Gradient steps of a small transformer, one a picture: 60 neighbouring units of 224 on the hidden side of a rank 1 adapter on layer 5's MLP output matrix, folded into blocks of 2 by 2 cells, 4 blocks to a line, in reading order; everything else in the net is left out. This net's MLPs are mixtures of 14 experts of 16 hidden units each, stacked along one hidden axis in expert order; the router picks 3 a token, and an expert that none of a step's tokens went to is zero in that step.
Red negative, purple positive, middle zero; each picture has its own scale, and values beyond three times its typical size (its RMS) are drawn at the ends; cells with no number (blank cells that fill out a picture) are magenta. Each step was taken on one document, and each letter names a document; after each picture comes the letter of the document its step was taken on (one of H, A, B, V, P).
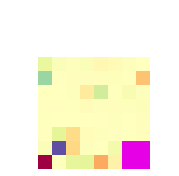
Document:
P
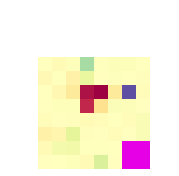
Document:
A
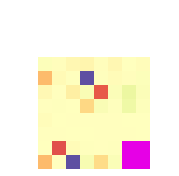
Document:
P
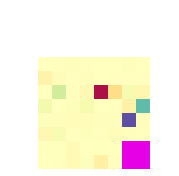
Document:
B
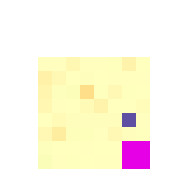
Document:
B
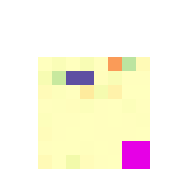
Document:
A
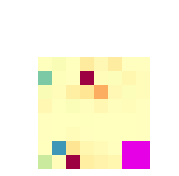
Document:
P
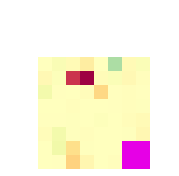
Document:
A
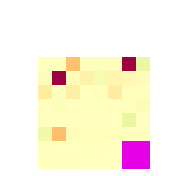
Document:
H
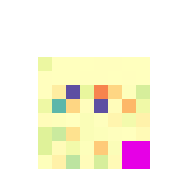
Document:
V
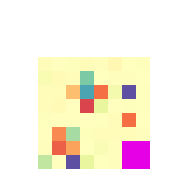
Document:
P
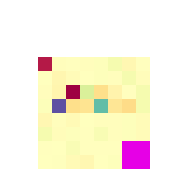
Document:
V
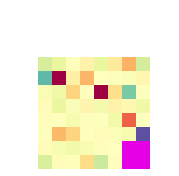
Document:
B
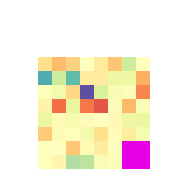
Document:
V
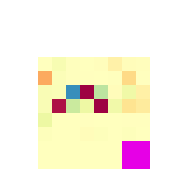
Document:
V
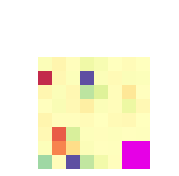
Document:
P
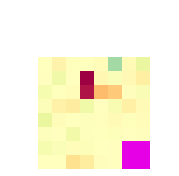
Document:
A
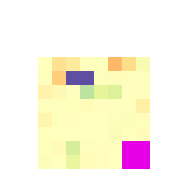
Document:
A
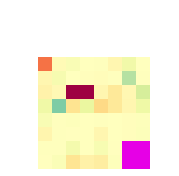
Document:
V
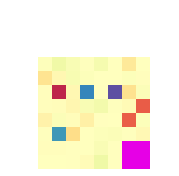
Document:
H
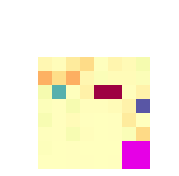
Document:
B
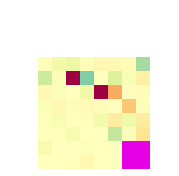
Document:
A
